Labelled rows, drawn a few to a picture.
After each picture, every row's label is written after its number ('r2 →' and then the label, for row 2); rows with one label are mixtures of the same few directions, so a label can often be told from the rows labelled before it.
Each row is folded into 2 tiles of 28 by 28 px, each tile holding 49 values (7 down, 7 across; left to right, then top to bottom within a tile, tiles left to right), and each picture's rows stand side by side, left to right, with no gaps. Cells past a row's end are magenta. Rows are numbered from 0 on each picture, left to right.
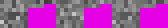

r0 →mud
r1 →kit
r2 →mud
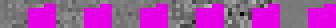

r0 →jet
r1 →mud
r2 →kit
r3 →jet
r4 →kit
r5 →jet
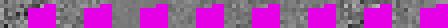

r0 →kit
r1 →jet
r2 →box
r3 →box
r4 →jet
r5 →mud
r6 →jet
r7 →box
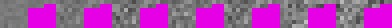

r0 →kit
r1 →box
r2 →box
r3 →kit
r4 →box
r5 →jet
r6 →box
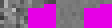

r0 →box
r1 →kit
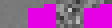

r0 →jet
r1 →box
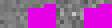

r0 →mud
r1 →kit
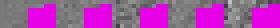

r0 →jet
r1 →jet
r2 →kit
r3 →box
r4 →box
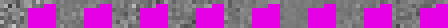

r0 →jet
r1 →kit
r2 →mud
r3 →jet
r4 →box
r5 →box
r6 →mud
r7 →kit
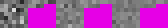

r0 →box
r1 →jet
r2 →mud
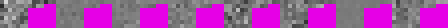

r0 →box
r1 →kit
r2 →jet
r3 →jet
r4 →box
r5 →jet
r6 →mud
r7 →box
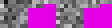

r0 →box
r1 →jet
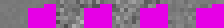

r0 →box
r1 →jet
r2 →box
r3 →mud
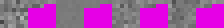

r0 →mud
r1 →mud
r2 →jet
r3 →box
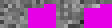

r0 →jet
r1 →jet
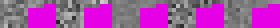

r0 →kit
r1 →mud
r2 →kit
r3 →jet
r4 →box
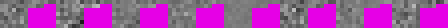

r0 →box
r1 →jet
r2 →jet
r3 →kit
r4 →box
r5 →box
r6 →box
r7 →mud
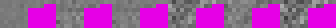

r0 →mud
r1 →mud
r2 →mud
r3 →box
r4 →box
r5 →box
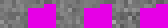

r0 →mud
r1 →box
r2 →mud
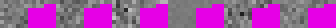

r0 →jet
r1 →box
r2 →box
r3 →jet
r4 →kit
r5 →box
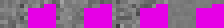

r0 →mud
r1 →box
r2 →kit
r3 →kit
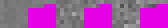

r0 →box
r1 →kit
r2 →jet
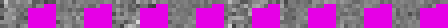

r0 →box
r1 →mud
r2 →jet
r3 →jet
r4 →kit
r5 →box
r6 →kit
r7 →kit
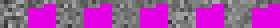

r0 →kit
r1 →jet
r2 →jet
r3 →mud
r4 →box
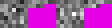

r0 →box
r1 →kit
